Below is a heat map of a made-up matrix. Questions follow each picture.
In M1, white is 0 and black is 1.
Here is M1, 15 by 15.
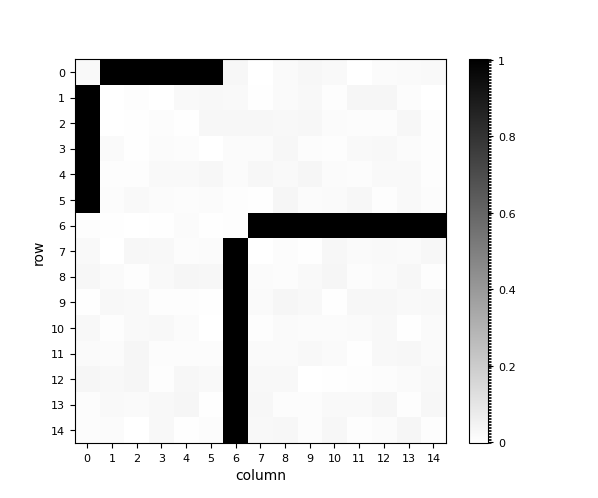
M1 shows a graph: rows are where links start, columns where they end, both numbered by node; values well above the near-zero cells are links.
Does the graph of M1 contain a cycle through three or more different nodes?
no
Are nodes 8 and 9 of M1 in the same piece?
yes
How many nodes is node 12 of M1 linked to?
1
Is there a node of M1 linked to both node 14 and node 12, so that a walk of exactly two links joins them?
yes
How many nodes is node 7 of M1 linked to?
1
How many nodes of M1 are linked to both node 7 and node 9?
1
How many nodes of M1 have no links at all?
0
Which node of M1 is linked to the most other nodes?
node 6
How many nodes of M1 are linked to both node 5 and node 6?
0
